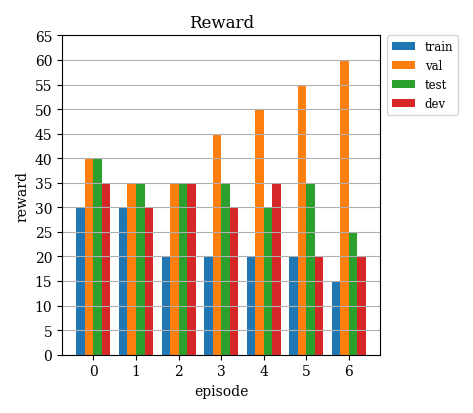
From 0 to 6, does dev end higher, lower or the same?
lower
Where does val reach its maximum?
6
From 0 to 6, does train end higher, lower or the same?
lower
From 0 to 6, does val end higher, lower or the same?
higher
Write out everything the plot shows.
Title: Reward
x-axis: episode, ticks 0 1 2 3 4 5 6
y-axis: reward, ticks 0 5 10 15 20 25 30 35 40 45 50 55 60 65
Legend: train, val, test, dev
Values:
train: 30 30 20 20 20 20 15
val: 40 35 35 45 50 55 60
test: 40 35 35 35 30 35 25
dev: 35 30 35 30 35 20 20
